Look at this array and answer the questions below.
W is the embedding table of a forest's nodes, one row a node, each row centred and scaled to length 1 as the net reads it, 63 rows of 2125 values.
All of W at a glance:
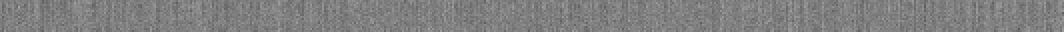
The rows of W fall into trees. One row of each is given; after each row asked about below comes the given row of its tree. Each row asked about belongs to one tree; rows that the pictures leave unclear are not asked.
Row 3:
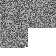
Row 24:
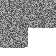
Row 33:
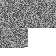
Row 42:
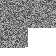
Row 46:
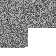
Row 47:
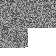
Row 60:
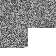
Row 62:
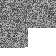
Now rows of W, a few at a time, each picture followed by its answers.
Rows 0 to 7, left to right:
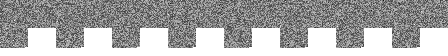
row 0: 62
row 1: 42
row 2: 46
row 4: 47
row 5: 42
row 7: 62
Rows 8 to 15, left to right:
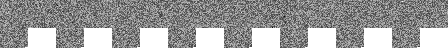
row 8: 24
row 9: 33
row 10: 42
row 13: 60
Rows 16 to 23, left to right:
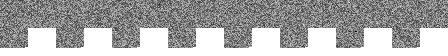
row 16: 42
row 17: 24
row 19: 47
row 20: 46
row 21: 42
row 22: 46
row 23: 47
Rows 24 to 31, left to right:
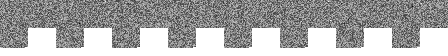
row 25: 47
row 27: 42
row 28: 3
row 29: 3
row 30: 47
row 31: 24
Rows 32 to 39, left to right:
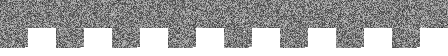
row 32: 42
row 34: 42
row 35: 60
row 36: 46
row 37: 24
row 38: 3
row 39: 60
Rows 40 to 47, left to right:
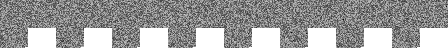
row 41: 46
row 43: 46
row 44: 62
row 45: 47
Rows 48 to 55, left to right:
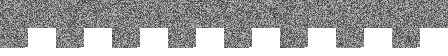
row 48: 47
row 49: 33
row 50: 42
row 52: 62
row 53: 60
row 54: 46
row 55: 47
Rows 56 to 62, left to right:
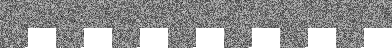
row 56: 60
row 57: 62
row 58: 62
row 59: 33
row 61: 47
